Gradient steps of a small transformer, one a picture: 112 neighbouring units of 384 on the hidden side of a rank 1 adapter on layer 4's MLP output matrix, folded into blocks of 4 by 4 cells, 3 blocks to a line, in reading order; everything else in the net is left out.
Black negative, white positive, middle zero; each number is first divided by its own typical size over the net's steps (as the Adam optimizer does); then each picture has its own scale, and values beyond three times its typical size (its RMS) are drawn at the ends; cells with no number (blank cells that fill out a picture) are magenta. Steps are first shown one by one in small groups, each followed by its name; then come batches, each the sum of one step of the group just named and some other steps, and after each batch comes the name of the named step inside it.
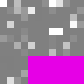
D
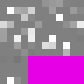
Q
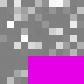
D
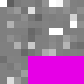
D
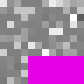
D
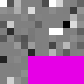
D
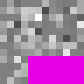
Q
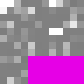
D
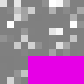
D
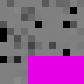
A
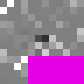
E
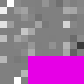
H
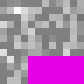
E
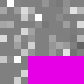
H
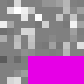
A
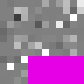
A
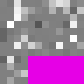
A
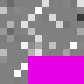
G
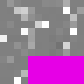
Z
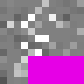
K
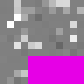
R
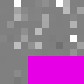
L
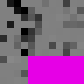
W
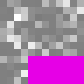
R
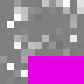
R
